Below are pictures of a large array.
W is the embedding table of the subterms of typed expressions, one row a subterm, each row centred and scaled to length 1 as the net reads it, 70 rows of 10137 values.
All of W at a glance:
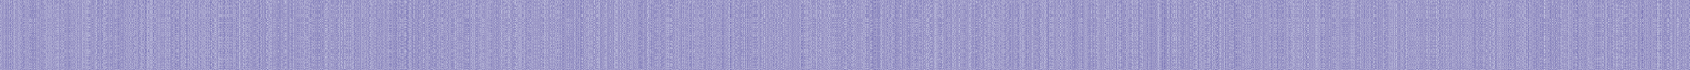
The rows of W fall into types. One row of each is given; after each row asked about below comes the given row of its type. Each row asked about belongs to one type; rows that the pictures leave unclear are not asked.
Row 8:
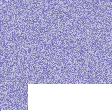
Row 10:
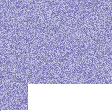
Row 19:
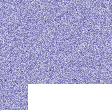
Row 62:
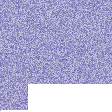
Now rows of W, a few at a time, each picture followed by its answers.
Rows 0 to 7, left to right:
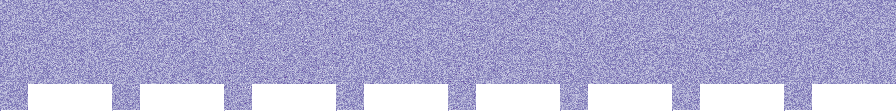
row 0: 8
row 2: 62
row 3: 8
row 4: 8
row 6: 62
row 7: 8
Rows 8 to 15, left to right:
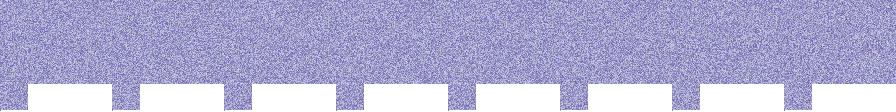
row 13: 10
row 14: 62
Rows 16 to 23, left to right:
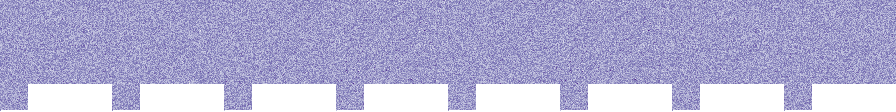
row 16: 62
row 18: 10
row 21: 19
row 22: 62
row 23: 62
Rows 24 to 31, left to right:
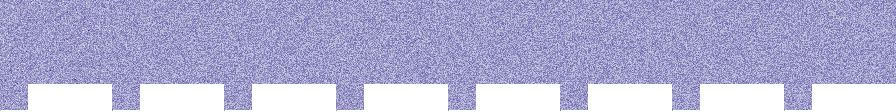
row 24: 19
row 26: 19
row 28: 19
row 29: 8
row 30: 19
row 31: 62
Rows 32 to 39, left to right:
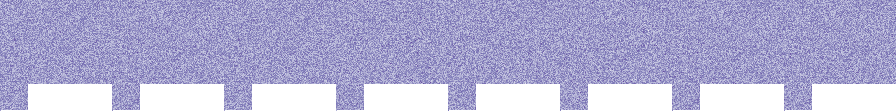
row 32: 19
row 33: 10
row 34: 19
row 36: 8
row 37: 62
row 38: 10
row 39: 62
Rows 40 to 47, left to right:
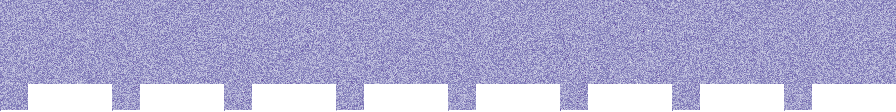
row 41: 19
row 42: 62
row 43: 10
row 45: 8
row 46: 8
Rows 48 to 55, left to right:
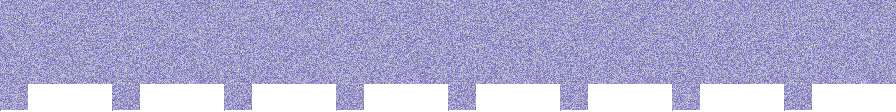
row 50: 10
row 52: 8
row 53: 19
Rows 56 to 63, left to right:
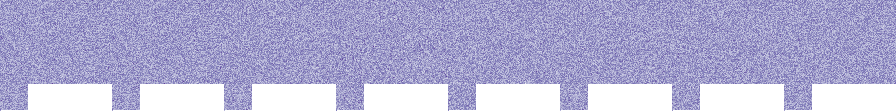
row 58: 62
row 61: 62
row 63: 19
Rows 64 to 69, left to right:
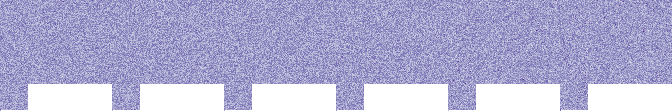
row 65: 62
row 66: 19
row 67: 62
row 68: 19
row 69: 8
